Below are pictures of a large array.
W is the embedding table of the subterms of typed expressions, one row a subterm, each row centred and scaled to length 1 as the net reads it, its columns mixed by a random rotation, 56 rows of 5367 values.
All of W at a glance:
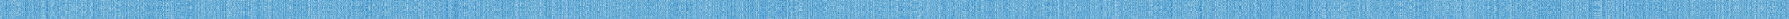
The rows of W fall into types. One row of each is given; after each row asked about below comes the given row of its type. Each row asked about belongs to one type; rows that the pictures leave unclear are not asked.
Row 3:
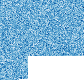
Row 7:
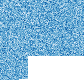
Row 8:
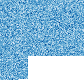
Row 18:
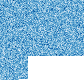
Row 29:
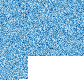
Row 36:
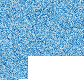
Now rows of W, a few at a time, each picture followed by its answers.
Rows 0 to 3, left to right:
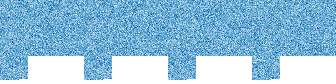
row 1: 29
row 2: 36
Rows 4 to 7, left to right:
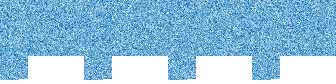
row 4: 8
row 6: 29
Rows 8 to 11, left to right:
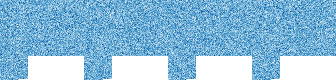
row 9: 7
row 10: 18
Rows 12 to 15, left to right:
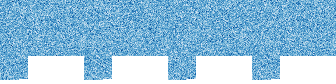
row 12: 8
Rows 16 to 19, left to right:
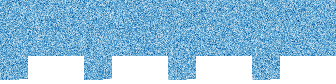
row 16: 8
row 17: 7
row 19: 18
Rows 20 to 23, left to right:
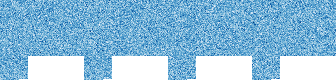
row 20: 36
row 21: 36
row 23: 29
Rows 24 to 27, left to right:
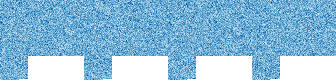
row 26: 29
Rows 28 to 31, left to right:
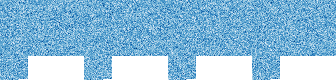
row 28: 8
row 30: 18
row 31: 18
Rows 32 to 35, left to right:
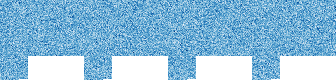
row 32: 8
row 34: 36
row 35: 3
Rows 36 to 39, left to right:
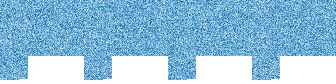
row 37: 7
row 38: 8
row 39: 3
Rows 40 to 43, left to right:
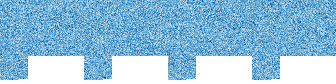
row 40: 8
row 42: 36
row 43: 29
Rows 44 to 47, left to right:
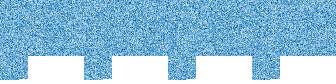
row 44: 7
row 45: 3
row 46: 7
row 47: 8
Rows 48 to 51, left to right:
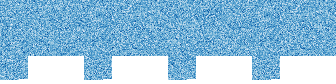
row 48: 3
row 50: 36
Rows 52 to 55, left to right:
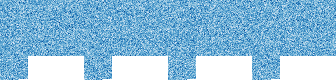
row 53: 18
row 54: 3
